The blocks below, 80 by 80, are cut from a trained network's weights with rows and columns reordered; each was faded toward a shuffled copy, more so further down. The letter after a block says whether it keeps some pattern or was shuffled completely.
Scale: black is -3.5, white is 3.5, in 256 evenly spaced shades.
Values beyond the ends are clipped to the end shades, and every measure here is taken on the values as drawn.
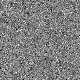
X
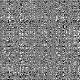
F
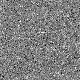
X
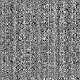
F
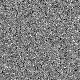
X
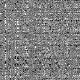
F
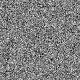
X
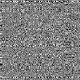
F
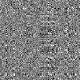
F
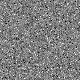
X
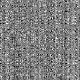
F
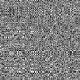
F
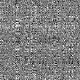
F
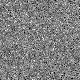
X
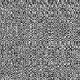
F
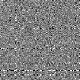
F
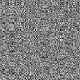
F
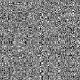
F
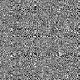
F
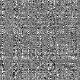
F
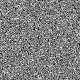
X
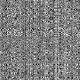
F
